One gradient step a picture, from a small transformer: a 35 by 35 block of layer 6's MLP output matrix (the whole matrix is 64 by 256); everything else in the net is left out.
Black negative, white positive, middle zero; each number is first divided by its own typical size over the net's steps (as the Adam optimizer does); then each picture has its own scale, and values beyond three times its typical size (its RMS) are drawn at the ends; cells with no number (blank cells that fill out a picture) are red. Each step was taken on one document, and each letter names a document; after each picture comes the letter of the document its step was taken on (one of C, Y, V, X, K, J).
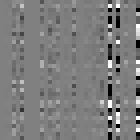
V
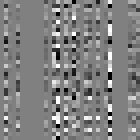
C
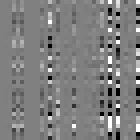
V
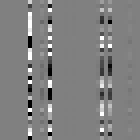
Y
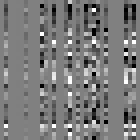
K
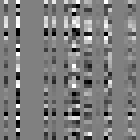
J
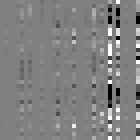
V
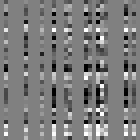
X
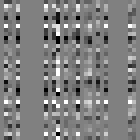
C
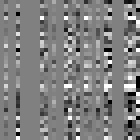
K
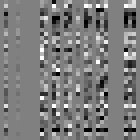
K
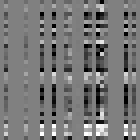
X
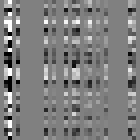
J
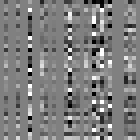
K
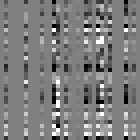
X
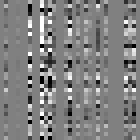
K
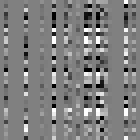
X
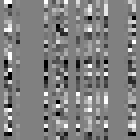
C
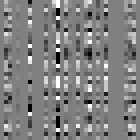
C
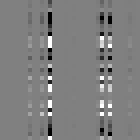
Y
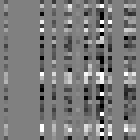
X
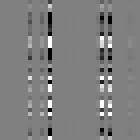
Y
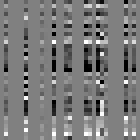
X
